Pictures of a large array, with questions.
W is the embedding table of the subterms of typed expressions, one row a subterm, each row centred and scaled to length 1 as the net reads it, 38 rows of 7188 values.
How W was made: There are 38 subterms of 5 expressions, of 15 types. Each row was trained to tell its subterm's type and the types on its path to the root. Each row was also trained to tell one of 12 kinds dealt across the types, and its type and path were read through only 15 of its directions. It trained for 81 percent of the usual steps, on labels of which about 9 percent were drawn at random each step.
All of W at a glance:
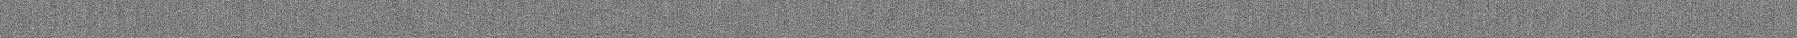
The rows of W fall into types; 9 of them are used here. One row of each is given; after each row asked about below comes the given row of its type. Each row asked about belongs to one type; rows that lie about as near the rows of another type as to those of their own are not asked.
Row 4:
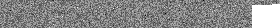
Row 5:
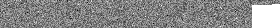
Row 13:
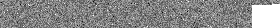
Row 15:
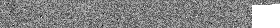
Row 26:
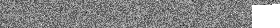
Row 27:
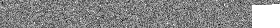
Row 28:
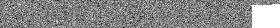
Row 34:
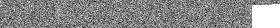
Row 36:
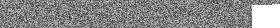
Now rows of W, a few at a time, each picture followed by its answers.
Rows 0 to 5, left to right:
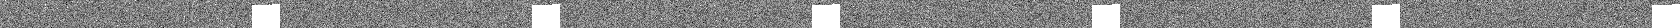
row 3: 28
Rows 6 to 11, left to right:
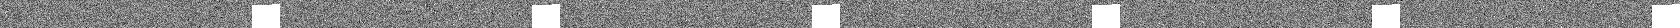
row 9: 34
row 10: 34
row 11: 15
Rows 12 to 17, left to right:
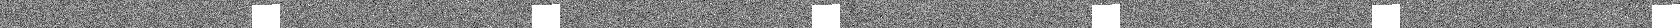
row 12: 13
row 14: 4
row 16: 34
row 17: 27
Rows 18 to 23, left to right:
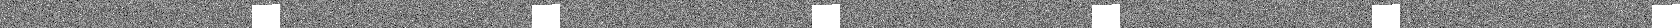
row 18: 34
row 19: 15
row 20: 27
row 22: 5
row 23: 15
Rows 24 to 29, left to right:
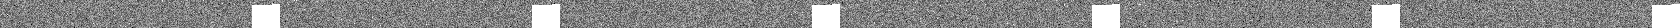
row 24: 4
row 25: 5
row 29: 15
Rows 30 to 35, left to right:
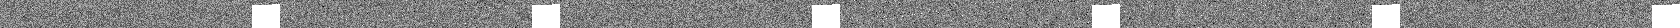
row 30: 5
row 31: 28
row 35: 13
